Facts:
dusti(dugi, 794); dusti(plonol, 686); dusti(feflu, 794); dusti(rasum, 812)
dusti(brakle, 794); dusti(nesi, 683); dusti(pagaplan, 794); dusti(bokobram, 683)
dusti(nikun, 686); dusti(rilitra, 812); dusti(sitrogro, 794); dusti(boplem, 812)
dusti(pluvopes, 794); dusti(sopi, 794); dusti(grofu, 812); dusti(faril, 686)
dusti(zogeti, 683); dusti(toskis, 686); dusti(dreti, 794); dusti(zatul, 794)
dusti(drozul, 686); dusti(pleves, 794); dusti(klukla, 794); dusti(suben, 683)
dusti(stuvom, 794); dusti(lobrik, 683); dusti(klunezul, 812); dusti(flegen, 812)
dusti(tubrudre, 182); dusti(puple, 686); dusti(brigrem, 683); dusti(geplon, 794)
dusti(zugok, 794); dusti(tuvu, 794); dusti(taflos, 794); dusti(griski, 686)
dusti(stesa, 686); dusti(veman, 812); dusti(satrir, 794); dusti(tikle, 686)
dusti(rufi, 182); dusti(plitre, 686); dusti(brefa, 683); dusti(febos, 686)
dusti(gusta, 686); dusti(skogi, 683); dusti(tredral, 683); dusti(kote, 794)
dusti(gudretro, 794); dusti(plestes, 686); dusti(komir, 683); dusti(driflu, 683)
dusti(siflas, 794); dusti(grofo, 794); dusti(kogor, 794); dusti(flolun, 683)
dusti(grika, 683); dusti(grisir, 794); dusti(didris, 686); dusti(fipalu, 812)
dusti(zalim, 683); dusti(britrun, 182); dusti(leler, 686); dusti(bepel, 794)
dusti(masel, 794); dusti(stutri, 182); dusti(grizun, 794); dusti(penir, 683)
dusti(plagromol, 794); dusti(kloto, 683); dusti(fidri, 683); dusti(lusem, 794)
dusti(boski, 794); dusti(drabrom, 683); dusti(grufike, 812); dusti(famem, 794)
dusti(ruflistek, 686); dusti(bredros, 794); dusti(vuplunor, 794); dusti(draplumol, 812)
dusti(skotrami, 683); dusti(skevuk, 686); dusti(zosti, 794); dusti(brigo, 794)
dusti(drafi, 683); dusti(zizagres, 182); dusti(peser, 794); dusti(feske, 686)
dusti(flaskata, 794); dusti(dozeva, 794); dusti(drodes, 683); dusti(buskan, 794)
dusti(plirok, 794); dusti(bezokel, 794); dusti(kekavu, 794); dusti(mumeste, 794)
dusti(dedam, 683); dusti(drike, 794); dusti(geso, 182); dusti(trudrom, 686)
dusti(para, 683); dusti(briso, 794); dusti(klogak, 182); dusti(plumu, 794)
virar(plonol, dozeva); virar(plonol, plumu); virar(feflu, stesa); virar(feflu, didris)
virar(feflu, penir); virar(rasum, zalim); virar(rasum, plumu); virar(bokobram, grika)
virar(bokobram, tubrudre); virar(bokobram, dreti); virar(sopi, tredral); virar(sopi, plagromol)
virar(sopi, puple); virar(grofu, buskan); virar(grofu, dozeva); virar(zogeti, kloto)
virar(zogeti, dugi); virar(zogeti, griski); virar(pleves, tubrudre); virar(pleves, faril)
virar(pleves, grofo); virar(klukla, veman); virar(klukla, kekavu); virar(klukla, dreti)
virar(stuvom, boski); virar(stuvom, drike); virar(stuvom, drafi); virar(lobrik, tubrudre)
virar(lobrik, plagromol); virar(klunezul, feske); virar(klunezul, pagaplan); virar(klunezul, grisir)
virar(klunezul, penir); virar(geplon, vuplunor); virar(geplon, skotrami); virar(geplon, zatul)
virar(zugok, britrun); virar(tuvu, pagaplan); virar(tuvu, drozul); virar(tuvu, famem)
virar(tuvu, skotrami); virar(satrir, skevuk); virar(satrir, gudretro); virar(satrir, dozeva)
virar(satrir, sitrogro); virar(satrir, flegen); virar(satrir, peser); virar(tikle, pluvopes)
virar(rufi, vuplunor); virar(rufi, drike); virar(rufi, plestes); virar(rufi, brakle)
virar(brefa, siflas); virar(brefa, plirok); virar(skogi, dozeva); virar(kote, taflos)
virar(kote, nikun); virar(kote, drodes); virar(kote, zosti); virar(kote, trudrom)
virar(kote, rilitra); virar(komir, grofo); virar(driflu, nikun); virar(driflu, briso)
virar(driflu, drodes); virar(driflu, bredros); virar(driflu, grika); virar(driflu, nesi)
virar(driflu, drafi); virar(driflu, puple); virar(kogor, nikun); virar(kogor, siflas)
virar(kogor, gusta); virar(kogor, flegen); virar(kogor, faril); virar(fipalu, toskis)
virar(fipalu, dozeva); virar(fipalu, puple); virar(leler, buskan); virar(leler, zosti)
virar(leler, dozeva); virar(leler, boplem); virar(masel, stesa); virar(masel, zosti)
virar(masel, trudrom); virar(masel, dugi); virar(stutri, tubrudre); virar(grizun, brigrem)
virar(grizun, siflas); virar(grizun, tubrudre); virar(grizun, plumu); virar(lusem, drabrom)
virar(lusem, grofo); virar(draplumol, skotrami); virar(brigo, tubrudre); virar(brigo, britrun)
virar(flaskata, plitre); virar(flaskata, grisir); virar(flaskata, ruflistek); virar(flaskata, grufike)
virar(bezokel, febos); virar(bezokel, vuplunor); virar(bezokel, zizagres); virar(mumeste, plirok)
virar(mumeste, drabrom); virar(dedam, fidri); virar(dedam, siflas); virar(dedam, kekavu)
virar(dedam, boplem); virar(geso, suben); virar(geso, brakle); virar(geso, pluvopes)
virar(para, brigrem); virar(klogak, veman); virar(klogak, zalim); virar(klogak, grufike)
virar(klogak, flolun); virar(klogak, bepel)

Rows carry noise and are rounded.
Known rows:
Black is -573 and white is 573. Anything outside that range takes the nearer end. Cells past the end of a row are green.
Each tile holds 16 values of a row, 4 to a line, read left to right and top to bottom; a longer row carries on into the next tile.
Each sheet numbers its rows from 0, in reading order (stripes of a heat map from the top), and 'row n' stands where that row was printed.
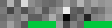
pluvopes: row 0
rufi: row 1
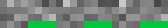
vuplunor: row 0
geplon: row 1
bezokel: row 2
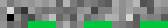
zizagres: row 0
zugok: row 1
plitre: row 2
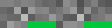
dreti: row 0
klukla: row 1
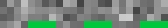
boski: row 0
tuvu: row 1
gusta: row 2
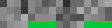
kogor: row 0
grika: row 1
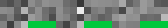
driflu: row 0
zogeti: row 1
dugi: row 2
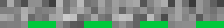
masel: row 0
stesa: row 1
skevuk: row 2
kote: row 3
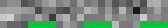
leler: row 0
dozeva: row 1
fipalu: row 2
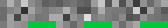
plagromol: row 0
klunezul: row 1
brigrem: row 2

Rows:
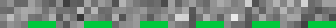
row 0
zosti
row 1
drodes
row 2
flaskata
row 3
nikun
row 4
toskis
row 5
tikle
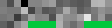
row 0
dedam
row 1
grofu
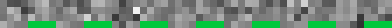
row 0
rilitra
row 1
boplem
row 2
drafi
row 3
taflos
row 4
grofo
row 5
sopi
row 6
drozul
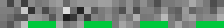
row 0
brefa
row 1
stutri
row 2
siflas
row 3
plirok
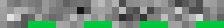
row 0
trudrom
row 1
flegen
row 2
britrun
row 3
rasum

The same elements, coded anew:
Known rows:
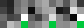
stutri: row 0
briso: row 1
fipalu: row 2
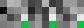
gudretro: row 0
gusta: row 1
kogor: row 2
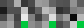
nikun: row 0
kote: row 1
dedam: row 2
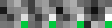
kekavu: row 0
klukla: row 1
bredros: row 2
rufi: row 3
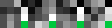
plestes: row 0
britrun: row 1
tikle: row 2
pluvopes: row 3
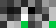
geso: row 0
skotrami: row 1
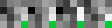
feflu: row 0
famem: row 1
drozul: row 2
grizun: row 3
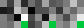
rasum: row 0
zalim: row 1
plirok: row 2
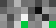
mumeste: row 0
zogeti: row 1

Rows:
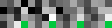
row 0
suben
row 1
klunezul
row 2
grisir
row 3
stuvom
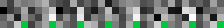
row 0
penir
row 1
vuplunor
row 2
feske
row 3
griski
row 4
tuvu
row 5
driflu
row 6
draplumol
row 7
brigrem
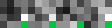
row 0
klogak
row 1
satrir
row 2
kloto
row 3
bezokel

